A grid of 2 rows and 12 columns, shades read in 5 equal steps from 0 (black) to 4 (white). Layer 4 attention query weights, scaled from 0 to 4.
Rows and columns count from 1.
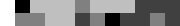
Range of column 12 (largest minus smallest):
0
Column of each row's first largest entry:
1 1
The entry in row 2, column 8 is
0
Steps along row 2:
down same up same down up down up same up down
